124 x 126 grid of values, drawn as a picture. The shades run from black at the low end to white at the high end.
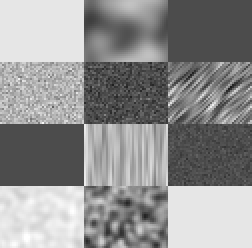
It is made of 4 by 3 panels. Panel 1,1: very high, flat. Panel 1,2: middling, smooth, strong in contrast. Panel 1,3: low, flat. Panel 2,1: high, fine-grained. Panel 2,2: low, fine-grained. Panel 2,3: middling, slanting up to the right, strong in contrast. Panel 3,1: low, flat. Panel 3,2: high, streaked downward. Panel 3,3: low, fine-grained, faint in contrast. Panel 4,1: very high, blotchy, faint in contrast. Panel 4,2: middling, blotchy, strong in contrast. Panel 4,3: very high, flat.
